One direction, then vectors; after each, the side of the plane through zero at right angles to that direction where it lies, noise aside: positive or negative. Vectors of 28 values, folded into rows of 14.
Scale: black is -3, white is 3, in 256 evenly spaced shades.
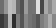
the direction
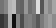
positive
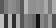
positive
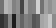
positive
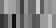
positive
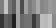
positive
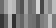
positive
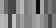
negative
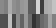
positive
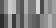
positive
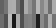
positive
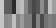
negative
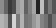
negative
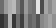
positive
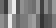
positive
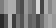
positive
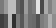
positive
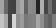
negative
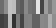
positive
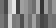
positive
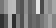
positive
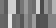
positive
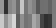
negative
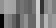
positive
